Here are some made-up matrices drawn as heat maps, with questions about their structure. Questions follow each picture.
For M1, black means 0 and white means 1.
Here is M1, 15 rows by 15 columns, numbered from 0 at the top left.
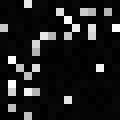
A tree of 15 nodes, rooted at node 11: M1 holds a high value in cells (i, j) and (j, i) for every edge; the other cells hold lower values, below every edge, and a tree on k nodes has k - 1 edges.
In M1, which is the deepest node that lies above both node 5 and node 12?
4
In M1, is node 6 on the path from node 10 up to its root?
no
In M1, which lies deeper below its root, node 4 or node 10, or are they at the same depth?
node 10
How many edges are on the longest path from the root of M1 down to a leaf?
3
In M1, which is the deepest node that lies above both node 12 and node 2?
8
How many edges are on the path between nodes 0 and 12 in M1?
5
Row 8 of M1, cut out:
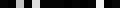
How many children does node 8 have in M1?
2
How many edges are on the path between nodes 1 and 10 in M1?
1
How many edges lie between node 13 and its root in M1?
2
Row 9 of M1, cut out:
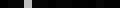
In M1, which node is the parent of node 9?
3
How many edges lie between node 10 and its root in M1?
2
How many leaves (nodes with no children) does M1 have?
10
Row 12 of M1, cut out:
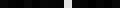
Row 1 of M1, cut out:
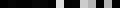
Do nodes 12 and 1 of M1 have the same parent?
no
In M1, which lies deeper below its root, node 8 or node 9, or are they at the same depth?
the same depth
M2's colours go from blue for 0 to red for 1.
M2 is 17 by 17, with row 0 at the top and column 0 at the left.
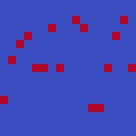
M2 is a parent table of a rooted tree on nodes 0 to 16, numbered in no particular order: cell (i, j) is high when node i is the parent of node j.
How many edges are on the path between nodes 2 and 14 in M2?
4
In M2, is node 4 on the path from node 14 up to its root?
yes
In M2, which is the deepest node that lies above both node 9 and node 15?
2
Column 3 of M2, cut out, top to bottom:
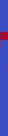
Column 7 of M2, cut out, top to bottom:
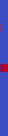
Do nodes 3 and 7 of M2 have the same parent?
no
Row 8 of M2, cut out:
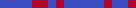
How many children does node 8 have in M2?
5
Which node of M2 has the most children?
8
